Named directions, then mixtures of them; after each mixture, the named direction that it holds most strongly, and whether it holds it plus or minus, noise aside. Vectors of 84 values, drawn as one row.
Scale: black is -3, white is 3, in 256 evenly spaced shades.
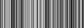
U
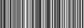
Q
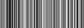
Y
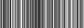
U, minus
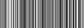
Y, minus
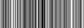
U, minus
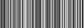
Q, plus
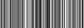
Q, plus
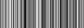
Y, minus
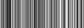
U, minus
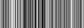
U, minus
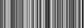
U, plus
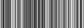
U, minus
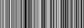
Q, minus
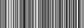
Y, minus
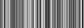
U, plus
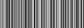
Q, minus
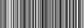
Y, minus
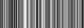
Y, plus
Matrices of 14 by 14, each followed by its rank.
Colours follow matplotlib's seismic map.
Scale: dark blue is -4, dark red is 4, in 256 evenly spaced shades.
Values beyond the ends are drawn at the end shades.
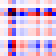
one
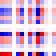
one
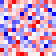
full rank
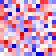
full rank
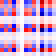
one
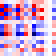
two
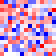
full rank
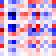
two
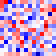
full rank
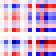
one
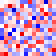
full rank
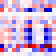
two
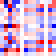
two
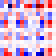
two
